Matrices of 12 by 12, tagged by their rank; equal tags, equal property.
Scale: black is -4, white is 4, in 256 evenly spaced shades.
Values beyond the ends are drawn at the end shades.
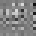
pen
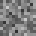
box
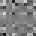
pen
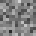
box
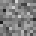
box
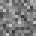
box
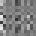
pen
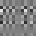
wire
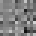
pen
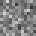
box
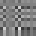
wire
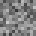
box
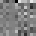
pen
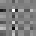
wire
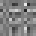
pen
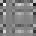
wire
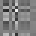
wire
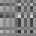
wire
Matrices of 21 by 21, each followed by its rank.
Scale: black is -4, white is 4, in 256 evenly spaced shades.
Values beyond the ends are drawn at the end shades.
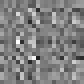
three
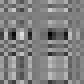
one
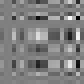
one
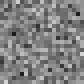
full rank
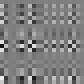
one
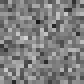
full rank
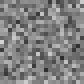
full rank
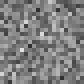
full rank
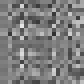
three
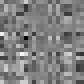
three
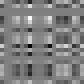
one
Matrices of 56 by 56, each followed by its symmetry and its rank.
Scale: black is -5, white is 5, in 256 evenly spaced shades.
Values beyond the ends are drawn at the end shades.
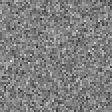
neither, full rank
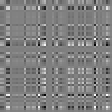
symmetric, rank one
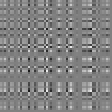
symmetric, rank one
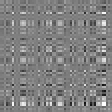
symmetric, rank two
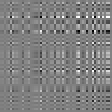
neither, rank one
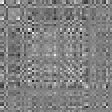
symmetric, rank three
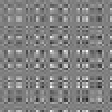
symmetric, rank two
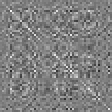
symmetric, rank five
